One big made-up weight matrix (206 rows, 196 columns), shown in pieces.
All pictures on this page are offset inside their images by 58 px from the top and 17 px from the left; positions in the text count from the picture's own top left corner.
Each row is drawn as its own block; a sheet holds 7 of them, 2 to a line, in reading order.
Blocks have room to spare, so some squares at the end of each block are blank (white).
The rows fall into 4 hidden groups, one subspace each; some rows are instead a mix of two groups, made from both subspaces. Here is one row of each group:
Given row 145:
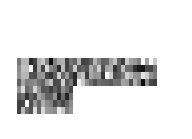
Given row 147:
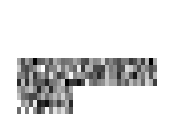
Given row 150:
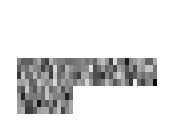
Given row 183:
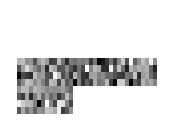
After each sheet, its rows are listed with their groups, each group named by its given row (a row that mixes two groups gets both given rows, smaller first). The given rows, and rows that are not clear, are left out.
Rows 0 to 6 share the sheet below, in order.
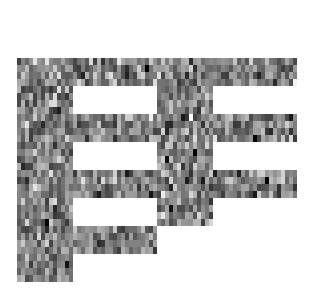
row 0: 147
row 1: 150
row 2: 147
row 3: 145 and 150
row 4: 147
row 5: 183
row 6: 150
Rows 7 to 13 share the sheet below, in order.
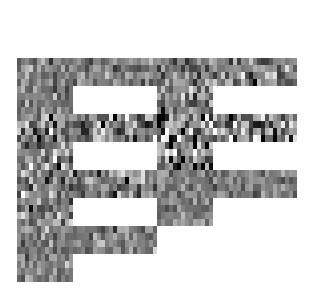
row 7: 145
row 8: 147
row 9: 147 and 150
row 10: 145
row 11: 183
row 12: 145
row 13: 150
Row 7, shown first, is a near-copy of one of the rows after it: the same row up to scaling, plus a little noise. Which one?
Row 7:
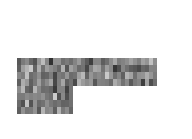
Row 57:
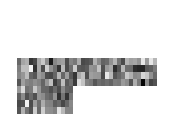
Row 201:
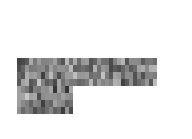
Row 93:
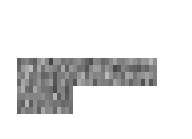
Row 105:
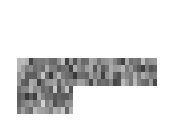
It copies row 93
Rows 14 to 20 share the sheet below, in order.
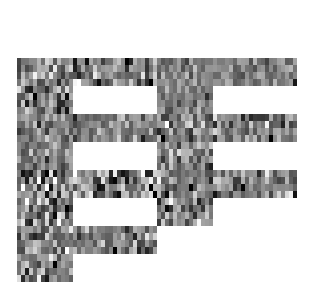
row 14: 147
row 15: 150
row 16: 150
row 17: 183
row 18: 150
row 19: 145 and 147
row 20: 145 and 147
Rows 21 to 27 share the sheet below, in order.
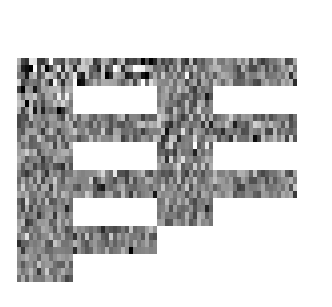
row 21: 145
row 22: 150
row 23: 145
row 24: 145
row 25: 150
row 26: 150
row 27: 183
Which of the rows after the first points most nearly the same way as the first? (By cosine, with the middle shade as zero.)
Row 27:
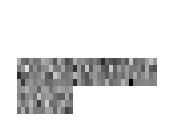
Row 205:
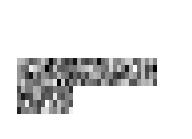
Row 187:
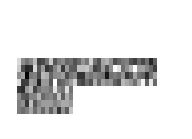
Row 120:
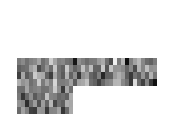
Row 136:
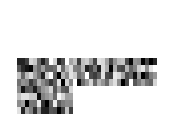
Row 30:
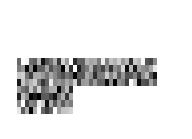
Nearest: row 205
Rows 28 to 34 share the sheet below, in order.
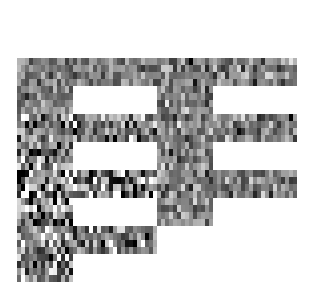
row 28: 145
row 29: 145 and 147
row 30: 145 and 183
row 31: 147 and 150
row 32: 145
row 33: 145 and 183
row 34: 147
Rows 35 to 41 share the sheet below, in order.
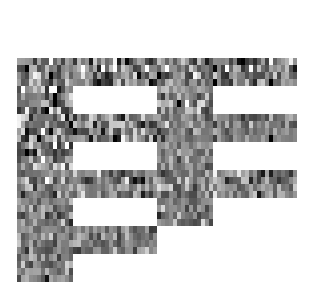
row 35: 147
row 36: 183
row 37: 145
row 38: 183
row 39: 145 and 183
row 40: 150 and 183
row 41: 147 and 150
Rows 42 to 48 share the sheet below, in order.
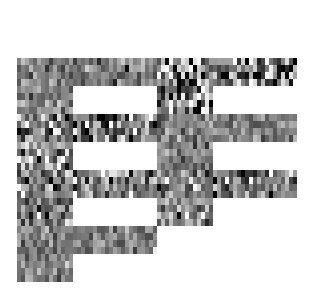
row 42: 183
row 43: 150
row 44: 183
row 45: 145
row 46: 183
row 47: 183
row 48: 150
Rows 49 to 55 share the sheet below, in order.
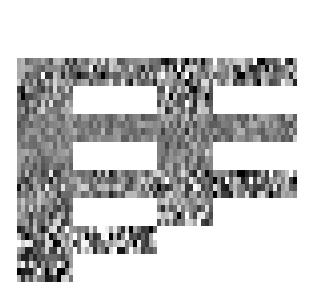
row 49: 145 and 150
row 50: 150
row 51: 145
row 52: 150
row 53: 150
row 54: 183
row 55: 183
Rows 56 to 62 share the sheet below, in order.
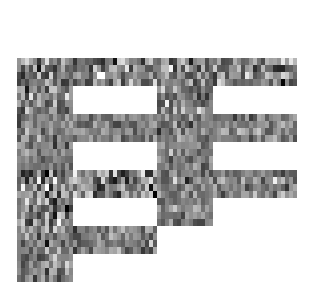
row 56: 150
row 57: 145
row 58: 145
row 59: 150
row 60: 150
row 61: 145
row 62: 150
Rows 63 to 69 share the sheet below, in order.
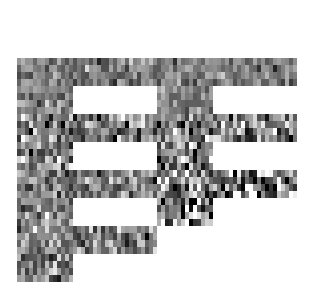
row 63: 183
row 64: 145 and 147
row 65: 183
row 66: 147
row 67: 145 and 183
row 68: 147
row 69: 147
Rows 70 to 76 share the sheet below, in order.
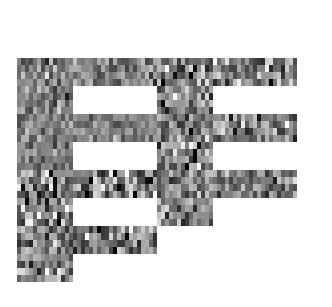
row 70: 150
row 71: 147 and 183
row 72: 145
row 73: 147
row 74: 150
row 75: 145
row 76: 183
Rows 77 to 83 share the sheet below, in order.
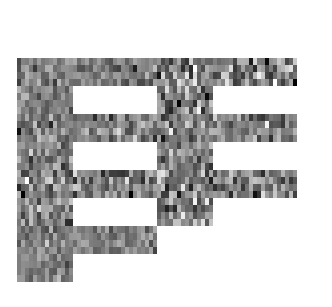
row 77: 145
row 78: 150
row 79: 150
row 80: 183
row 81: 183
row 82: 145
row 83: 150
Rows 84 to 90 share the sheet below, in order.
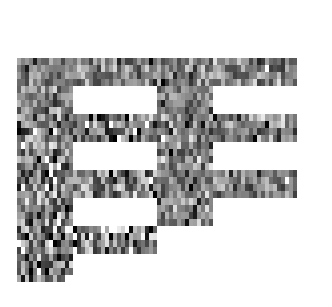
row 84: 147
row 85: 147 and 183
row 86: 147 and 183
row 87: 183
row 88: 150
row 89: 147
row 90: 183
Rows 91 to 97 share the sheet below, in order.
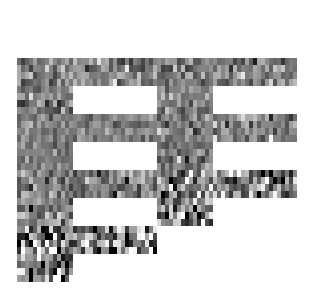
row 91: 183
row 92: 145 and 150
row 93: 145
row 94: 183
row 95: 183
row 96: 145 and 183
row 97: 150 and 183
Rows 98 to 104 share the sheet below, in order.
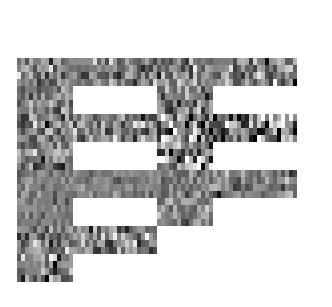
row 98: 150
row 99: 150
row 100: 145
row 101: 183
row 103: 145 and 147
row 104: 147
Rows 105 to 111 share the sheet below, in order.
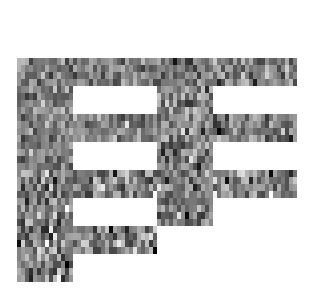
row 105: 145
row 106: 147
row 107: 183
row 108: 147 and 150
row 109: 150
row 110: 183
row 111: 150
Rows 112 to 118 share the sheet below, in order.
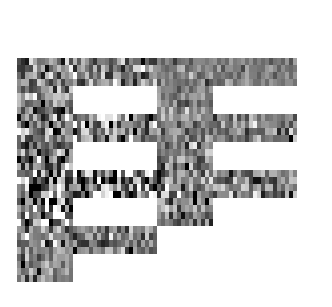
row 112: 145
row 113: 147
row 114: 183
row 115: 147 and 150
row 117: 145
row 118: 150 and 183
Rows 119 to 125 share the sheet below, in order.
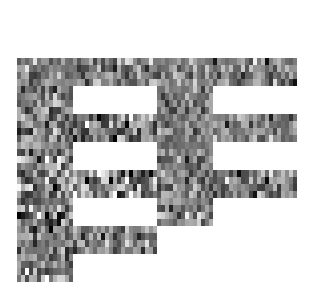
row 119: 147
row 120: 147 and 150
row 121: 183
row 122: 183
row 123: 183
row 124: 183
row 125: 145 and 147
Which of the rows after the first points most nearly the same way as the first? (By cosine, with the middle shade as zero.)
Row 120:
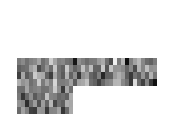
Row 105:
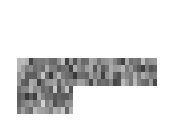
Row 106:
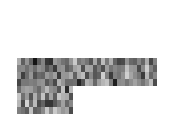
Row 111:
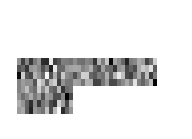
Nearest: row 111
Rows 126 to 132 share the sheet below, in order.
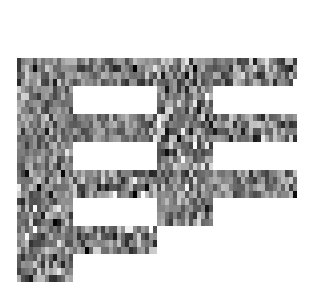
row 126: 145
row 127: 150
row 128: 150
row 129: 145
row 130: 145 and 150
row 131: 150
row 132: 147
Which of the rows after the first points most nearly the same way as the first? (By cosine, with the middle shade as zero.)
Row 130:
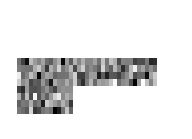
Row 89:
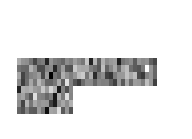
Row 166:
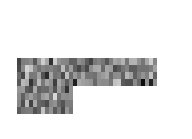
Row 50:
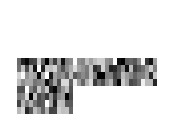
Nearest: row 50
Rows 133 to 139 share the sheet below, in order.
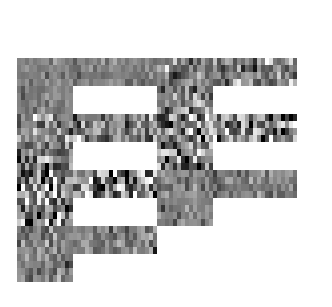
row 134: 147
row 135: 147
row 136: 145 and 183
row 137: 150
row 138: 150 and 183
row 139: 150
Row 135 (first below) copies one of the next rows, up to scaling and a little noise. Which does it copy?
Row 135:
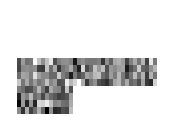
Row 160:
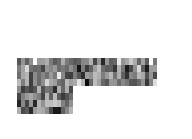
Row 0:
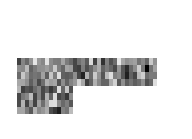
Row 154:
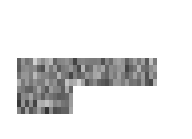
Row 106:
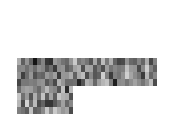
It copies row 154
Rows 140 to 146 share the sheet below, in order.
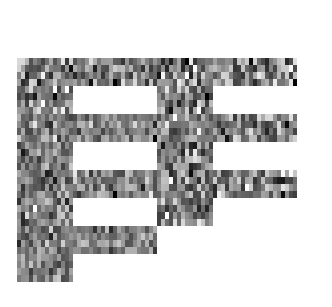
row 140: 145
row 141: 150
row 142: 145 and 150
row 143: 147
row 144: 147
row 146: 150
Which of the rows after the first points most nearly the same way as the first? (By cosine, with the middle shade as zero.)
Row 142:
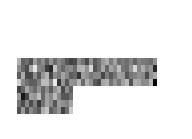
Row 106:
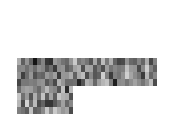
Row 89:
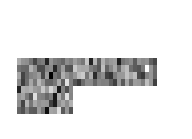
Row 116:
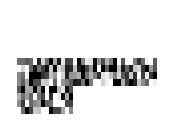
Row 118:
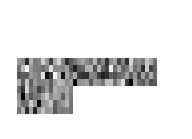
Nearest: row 118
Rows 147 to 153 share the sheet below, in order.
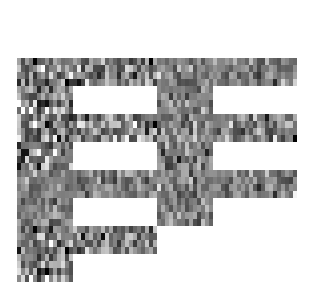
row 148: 150
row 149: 145
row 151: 147
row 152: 150
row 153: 147
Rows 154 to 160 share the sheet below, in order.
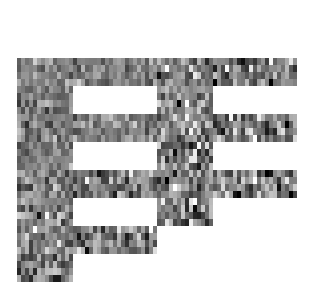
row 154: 147
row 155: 183
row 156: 145 and 183
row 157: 147
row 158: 183
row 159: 147
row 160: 147
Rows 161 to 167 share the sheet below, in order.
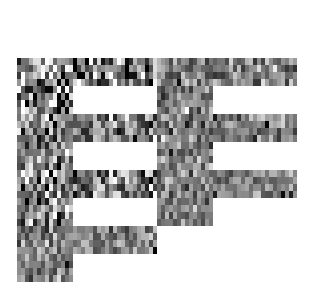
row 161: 147
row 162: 145 and 147
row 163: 150
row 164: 183
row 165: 150
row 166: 145 and 150
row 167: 150
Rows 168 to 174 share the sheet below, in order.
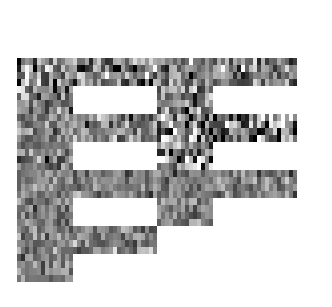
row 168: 145
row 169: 147
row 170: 183
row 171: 183
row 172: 147
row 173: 147
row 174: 145 and 147
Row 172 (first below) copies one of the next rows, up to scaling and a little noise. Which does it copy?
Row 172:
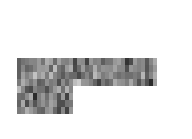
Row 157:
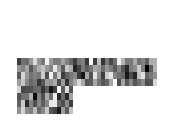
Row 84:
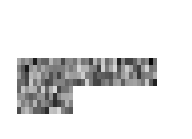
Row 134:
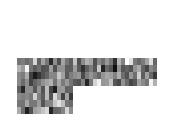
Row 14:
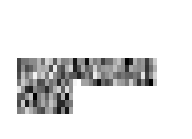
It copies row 14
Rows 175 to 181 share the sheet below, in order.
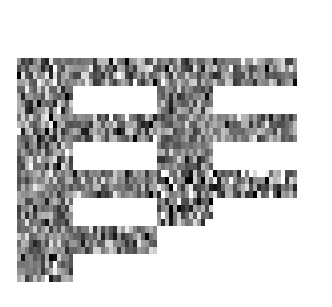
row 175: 150
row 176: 150 and 183
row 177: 150
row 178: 183
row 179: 147
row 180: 183
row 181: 147
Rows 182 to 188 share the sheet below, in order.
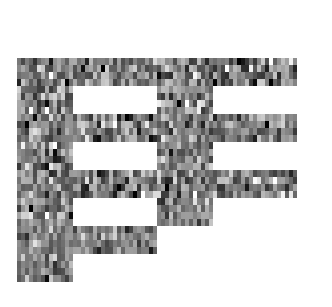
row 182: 147
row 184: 147
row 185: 183
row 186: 150 and 183
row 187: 145
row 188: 147
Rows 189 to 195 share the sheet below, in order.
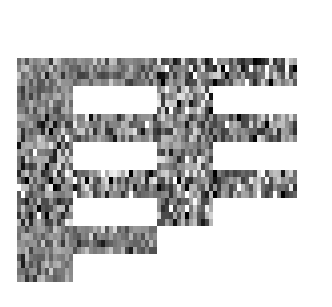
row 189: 150
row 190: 147 and 183
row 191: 147
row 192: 183
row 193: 183
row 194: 150
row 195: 150
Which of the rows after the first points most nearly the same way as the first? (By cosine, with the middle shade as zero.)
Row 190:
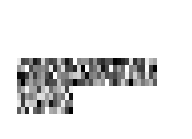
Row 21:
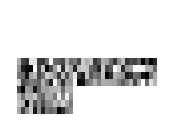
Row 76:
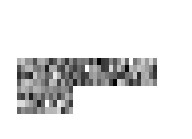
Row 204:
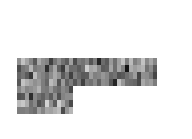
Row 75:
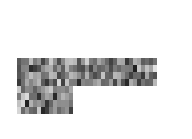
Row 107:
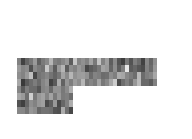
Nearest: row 76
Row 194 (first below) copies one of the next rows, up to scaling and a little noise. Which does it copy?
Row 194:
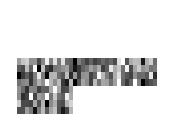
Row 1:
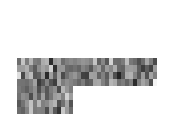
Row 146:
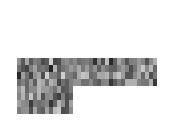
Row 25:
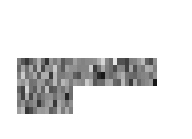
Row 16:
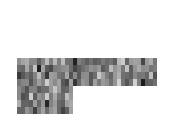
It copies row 16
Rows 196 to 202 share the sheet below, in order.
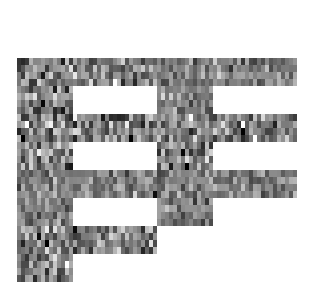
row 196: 145
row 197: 150 and 183
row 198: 183
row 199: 147
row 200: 150
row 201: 145
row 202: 150
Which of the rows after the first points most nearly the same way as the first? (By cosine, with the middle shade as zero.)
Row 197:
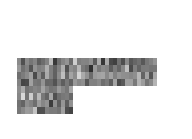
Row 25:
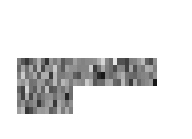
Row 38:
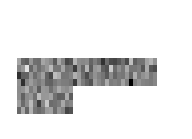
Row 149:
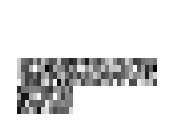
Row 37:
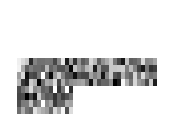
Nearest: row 38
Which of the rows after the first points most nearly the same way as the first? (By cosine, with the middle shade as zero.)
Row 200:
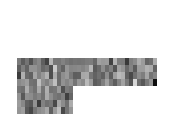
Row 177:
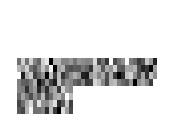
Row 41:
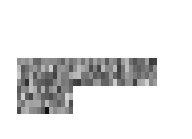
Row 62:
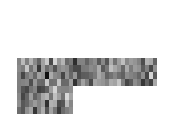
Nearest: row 62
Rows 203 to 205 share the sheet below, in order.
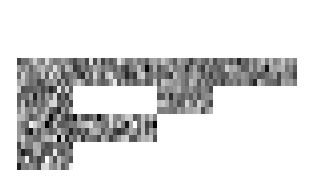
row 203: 147
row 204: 183
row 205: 145 and 183
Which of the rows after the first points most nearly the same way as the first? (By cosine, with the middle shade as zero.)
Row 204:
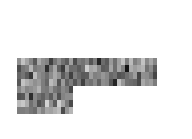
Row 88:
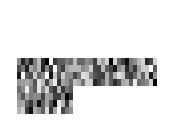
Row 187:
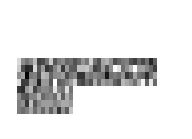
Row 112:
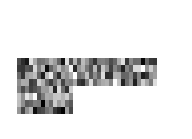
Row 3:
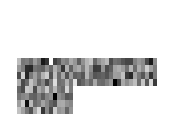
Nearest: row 88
